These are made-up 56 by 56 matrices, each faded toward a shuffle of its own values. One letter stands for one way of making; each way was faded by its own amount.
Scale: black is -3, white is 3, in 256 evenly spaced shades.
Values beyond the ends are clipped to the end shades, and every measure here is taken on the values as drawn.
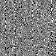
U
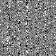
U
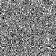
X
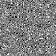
X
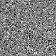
X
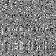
X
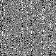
U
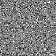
X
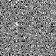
X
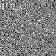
X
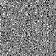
X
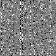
U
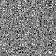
X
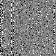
U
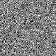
X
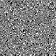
X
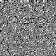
X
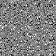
X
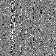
U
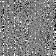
U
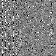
U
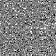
X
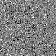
X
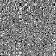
X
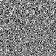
X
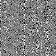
U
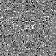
X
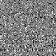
X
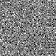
X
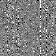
U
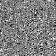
X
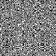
X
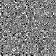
X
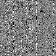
U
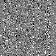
U
